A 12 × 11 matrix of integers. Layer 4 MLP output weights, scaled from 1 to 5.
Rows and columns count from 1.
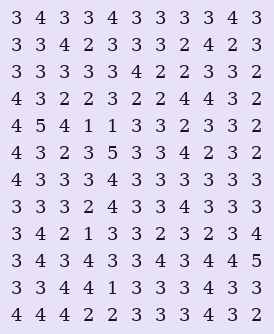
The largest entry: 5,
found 3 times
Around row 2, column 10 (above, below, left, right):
4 3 4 3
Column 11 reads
3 3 2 2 2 2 3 3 4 5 3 2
